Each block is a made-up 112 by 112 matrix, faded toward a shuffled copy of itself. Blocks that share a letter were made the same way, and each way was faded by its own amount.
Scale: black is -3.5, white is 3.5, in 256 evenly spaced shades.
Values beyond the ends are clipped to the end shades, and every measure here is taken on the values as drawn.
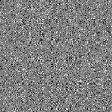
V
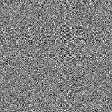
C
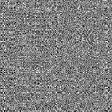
C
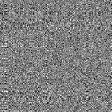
C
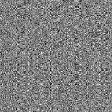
C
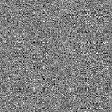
C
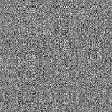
C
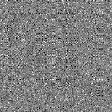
V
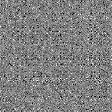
V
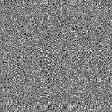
V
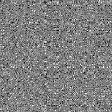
V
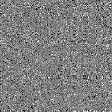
V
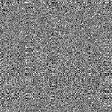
C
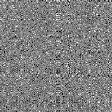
V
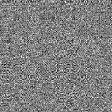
C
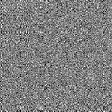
C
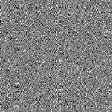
V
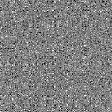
V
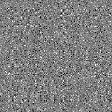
V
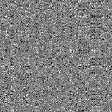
V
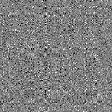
V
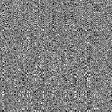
C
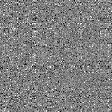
V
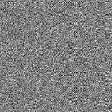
C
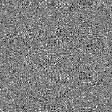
V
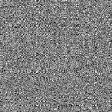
C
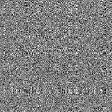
C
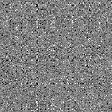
V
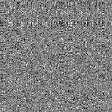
V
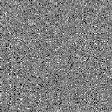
V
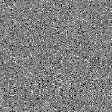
V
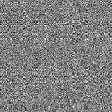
C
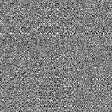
C
